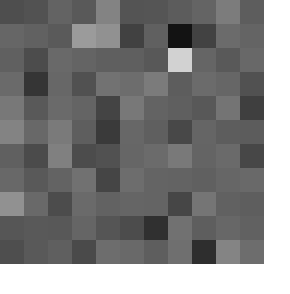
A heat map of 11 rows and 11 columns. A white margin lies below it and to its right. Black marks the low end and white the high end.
Mirror symmetry: none. Roughest part: top right. Grain: fine. Average level on the scale: 40%.
